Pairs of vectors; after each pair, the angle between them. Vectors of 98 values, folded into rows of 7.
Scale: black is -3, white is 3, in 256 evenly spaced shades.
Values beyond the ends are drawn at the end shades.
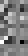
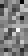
partly opposed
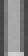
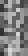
partly aligned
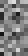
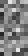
nearly parallel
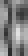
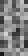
partly opposed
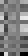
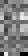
nearly parallel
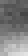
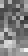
partly aligned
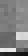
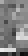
nearly parallel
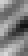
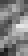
nearly opposite
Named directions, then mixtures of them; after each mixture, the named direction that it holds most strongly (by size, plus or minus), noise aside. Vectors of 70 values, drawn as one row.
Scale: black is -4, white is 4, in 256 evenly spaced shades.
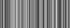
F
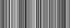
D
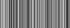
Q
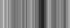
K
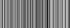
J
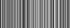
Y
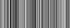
D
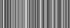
F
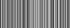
Y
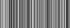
Q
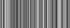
F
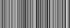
J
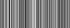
D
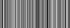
F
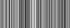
D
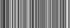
Q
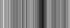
K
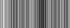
K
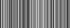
Y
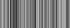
D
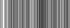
K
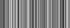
Q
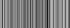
J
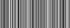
Q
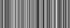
F
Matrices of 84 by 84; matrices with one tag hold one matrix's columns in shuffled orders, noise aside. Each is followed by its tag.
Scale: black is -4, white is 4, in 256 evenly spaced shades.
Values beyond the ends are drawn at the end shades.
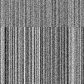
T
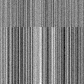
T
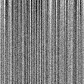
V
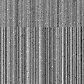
T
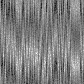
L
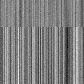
T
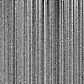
V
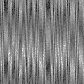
L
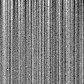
V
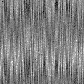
L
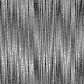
L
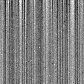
V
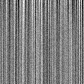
V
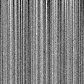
V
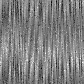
L
